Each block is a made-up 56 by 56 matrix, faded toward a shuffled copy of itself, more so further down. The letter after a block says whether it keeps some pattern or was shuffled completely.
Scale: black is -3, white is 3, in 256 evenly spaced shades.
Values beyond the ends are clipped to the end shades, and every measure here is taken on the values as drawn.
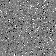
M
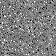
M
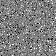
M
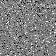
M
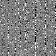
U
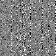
U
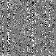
U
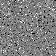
M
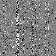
U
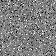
M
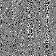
U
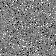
M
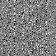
U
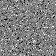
M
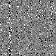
U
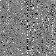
U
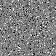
M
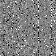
U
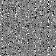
U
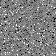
M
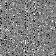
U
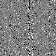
U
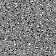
M
